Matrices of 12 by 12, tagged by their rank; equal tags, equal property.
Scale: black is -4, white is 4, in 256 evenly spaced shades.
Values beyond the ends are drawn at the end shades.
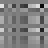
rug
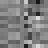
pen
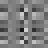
rug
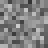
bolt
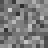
bolt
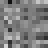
pen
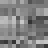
pen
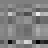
rug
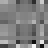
rug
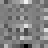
pen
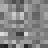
pen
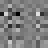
pen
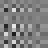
rug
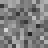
bolt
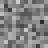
bolt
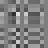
rug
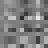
pen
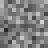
bolt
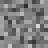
bolt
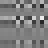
rug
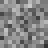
bolt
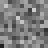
bolt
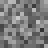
bolt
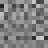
pen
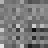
pen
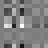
rug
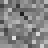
bolt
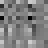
pen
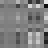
rug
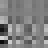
rug
